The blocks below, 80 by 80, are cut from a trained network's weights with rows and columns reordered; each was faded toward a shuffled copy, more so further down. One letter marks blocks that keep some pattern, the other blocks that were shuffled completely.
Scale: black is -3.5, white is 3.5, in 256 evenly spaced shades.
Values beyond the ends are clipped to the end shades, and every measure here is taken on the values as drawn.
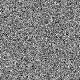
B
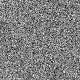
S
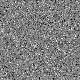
S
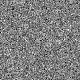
B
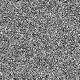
B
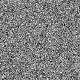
B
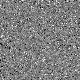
S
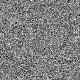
B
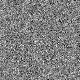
B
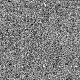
B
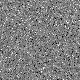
S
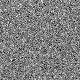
S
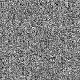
B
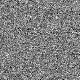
B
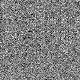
B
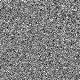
S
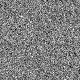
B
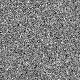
S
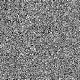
B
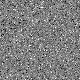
S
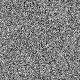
S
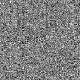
B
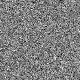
S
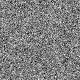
S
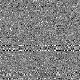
B
